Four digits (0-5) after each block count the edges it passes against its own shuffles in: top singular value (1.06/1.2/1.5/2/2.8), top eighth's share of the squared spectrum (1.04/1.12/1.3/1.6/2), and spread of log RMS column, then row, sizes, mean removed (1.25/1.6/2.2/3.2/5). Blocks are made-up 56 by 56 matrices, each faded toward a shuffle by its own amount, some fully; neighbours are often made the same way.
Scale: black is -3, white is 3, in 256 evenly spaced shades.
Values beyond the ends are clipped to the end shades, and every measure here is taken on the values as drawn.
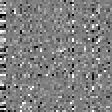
4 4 3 2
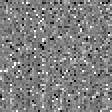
3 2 1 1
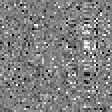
4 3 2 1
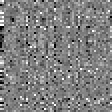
4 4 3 2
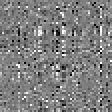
4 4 3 2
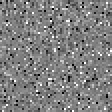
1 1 0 0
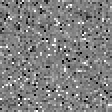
2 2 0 0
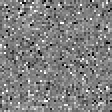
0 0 0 0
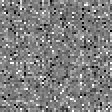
3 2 1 0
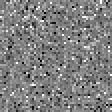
2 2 0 0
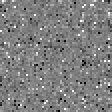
2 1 1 0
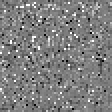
2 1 1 0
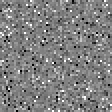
0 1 0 0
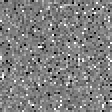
1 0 0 0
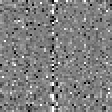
4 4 2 1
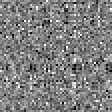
3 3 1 1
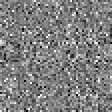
3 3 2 2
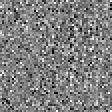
3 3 1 1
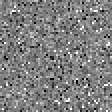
0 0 0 0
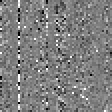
3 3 3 0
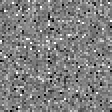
1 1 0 0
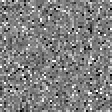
1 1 1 0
